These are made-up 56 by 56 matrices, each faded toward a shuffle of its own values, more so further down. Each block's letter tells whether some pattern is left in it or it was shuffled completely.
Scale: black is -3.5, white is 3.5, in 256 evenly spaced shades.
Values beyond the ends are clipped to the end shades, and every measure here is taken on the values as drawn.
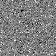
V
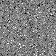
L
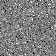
L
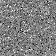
L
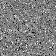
V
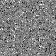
V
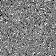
L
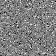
V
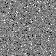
V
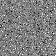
L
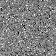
L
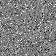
L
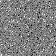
V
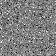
V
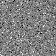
V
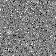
L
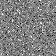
L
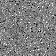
V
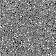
L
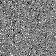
L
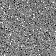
L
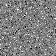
L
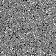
L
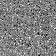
V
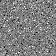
L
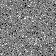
V
